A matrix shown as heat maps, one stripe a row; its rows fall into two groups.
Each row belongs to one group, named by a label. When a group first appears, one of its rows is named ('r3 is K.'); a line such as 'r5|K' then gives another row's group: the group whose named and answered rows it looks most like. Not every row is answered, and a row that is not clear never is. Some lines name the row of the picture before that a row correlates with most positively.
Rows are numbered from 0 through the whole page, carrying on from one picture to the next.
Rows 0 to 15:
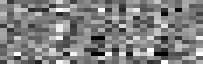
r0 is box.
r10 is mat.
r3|mat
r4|mat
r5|box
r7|box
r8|box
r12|mat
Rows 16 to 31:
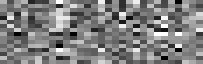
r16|box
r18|box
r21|box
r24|box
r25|box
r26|mat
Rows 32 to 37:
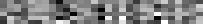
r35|box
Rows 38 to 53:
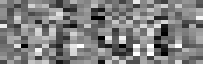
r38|mat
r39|box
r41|box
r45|mat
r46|mat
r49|mat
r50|mat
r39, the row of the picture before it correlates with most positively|32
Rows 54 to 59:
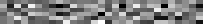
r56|box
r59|box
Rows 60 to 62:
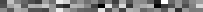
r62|box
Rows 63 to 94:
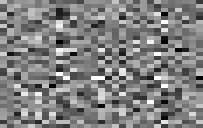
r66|mat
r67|mat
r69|box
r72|mat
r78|box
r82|box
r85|box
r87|mat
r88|mat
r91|mat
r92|mat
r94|mat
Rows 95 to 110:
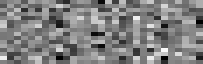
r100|mat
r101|mat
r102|box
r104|mat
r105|mat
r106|box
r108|box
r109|mat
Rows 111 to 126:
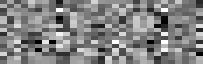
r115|mat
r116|mat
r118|mat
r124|mat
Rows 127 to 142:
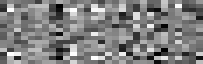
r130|mat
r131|mat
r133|mat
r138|mat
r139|mat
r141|box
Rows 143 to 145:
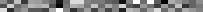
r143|mat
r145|box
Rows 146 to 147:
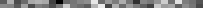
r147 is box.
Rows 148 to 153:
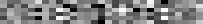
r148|mat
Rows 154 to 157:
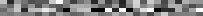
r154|box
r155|mat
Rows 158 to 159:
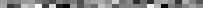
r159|mat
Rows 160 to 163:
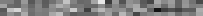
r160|box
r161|box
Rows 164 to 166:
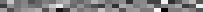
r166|mat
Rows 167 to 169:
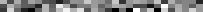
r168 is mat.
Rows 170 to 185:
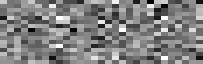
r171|mat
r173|mat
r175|box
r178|box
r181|box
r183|mat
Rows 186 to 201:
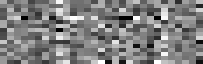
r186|box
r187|box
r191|mat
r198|box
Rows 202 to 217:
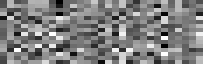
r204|box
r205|mat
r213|mat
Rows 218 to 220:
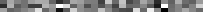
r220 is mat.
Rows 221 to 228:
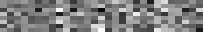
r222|box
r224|mat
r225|box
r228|box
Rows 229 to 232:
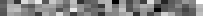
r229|mat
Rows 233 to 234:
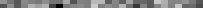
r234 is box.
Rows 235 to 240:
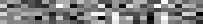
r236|box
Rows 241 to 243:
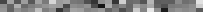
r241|mat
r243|mat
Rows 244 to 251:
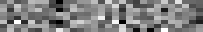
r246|mat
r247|box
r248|box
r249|mat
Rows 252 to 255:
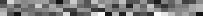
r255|box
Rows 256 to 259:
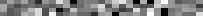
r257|box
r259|mat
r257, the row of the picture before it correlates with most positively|255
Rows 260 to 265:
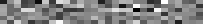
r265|box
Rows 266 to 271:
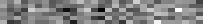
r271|box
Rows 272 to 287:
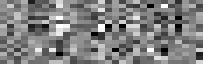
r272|box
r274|box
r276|box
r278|box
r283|mat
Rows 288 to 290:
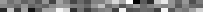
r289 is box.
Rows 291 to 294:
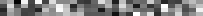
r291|mat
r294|mat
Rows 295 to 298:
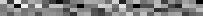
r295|mat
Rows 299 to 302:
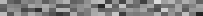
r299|box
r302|mat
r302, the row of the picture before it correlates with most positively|295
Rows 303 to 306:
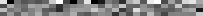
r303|box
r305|mat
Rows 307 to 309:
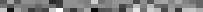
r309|box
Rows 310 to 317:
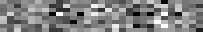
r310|mat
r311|box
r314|mat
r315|box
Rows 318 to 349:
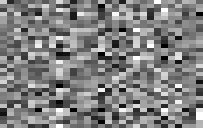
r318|box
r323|box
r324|box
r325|mat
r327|box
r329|mat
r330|box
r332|mat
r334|mat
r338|mat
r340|box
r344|mat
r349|box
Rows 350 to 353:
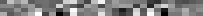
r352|mat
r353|mat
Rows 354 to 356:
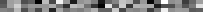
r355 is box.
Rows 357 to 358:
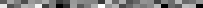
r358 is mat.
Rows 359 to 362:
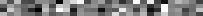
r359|mat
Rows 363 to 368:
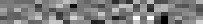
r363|mat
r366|mat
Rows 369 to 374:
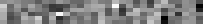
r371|mat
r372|box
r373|mat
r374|mat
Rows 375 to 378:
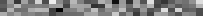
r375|mat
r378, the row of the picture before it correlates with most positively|370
